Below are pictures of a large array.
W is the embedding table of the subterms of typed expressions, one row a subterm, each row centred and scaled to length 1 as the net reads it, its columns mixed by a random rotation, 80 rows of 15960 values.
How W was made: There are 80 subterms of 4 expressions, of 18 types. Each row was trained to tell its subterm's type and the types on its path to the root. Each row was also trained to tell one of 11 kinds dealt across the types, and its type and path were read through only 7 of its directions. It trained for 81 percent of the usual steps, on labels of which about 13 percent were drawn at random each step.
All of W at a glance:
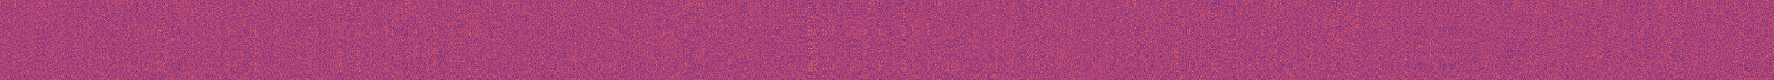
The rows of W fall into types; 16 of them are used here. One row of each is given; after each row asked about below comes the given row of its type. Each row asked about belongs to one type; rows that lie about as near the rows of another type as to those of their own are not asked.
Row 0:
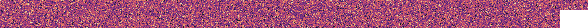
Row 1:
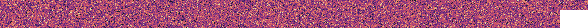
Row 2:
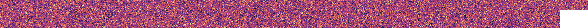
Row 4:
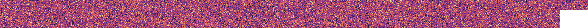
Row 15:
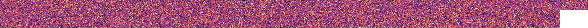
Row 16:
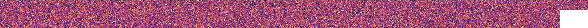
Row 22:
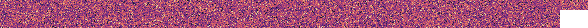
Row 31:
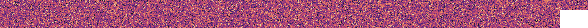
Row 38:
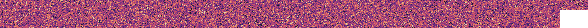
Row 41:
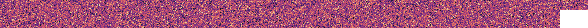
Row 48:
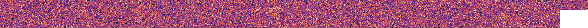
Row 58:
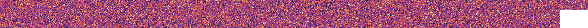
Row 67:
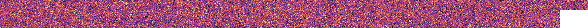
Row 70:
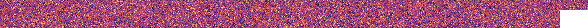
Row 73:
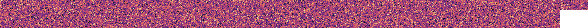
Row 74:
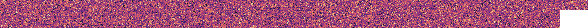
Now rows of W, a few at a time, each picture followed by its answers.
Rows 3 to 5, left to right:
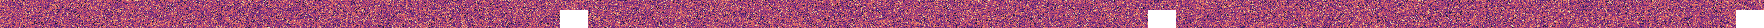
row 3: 2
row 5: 58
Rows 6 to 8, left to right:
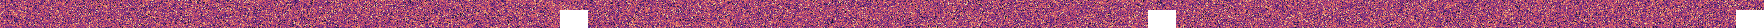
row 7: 48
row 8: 22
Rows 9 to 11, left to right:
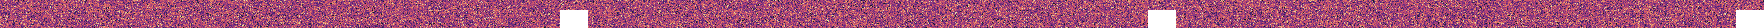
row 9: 2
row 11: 2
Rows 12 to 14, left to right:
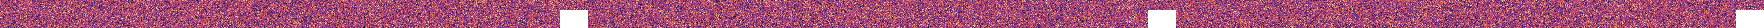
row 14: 15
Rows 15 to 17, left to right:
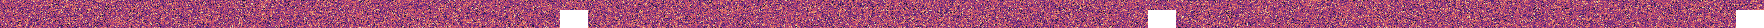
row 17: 4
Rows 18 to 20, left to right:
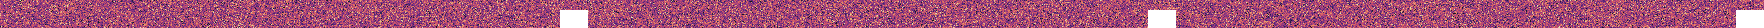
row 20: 67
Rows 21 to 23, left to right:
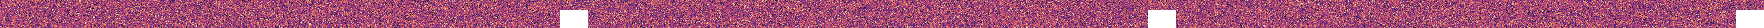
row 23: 48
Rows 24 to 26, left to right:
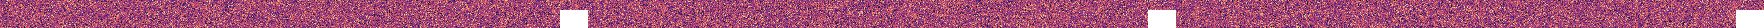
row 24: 22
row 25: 41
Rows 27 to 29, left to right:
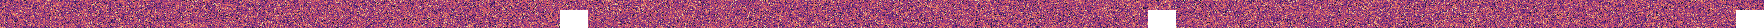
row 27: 67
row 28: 73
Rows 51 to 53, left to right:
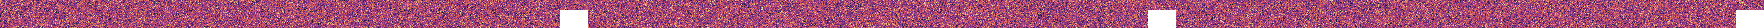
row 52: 16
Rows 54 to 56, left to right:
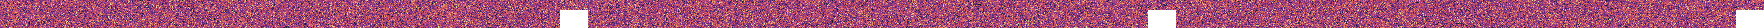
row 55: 38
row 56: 73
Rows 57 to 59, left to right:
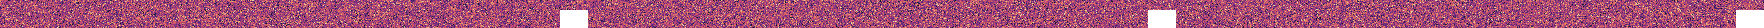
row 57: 4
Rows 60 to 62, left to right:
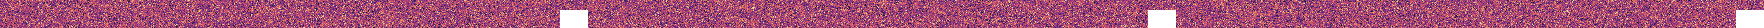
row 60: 48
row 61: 4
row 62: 67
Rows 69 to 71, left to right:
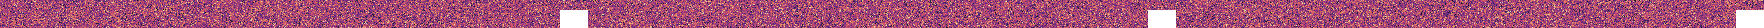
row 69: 1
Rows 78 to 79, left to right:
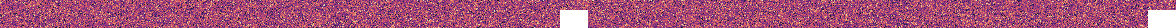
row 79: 73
